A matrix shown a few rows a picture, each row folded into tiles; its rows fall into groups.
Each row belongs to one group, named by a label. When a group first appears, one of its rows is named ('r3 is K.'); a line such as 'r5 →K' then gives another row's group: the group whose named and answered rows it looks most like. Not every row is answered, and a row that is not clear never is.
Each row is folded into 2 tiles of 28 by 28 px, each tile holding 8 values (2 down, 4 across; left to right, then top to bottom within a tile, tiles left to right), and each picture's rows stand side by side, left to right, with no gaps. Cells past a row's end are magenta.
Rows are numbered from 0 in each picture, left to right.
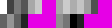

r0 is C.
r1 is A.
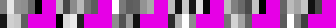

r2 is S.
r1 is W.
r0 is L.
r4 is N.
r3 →N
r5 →L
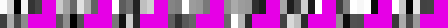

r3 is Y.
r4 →L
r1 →A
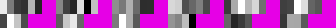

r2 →L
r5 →W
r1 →W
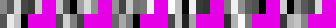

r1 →C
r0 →W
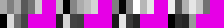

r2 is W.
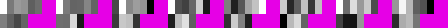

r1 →S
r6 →Y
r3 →N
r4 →C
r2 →L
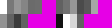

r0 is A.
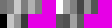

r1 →S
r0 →W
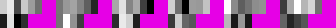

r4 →S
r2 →L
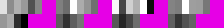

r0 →A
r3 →Y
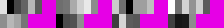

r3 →Y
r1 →Y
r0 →N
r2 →C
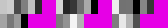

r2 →N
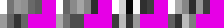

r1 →A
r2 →A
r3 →S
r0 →A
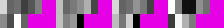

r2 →S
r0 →S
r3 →N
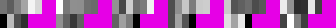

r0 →C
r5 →N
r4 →S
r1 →A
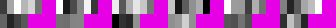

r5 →C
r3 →N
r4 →S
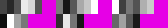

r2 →C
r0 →W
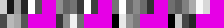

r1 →N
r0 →N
